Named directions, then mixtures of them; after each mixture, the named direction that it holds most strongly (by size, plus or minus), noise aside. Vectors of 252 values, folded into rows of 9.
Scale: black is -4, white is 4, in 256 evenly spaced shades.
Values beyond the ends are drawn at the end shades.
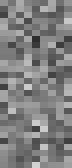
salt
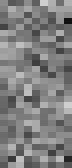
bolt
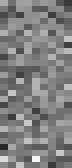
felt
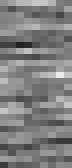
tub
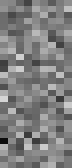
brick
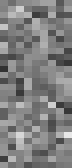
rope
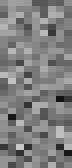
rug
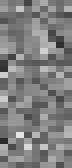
brick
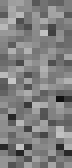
rug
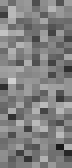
rug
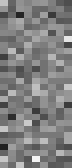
felt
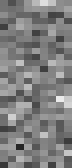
rug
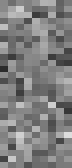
rope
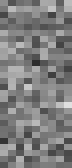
bolt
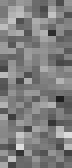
rug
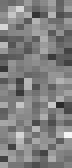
rope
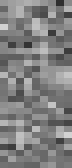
rope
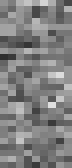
tub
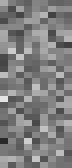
brick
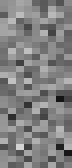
rug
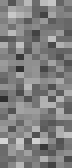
brick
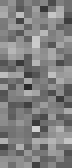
salt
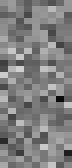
brick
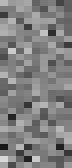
rug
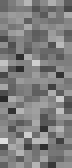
brick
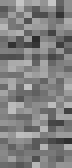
salt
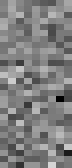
rug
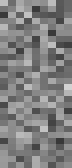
salt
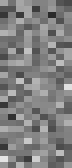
felt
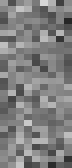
bolt
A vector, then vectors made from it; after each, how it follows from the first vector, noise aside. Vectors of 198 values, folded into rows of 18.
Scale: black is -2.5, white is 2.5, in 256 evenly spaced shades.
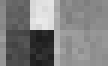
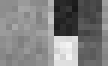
reversed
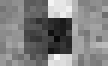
wrapped around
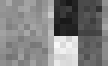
reversed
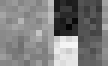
reversed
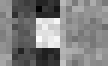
wrapped around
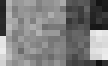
wrapped around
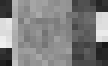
wrapped around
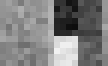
reversed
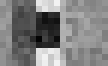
wrapped around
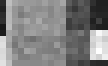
wrapped around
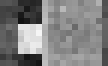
wrapped around
